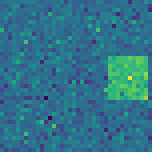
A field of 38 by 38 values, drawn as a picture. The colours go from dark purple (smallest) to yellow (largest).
In the middle right lies a patch that is higher than the rest. On average the colour sits 40% of the way up the scale. Most values sit low, with a long tail of high ones. The ninth with the highest average is the middle right.
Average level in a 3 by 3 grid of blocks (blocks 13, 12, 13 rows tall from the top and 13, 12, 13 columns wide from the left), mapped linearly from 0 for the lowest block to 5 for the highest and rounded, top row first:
0 0 0 | 0 0 5 | 0 0 0
